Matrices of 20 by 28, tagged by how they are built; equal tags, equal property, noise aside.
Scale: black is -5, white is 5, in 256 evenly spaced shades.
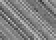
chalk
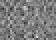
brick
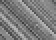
chalk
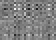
brick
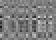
brick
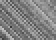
chalk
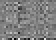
brick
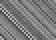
chalk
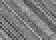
chalk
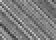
chalk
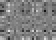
brick
